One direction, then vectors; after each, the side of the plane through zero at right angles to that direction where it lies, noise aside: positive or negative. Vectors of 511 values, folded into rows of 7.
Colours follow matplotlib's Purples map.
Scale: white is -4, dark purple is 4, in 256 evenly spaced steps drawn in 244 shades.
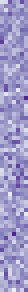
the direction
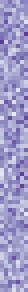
positive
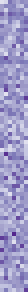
positive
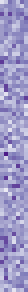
positive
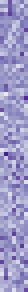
positive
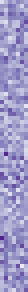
positive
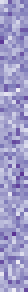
positive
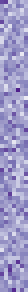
negative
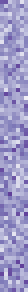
negative
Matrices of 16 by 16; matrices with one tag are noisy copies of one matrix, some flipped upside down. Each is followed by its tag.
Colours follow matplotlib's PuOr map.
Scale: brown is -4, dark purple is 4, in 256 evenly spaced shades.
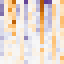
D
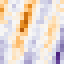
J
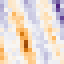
J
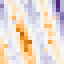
J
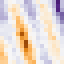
J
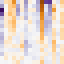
D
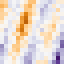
J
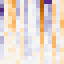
D
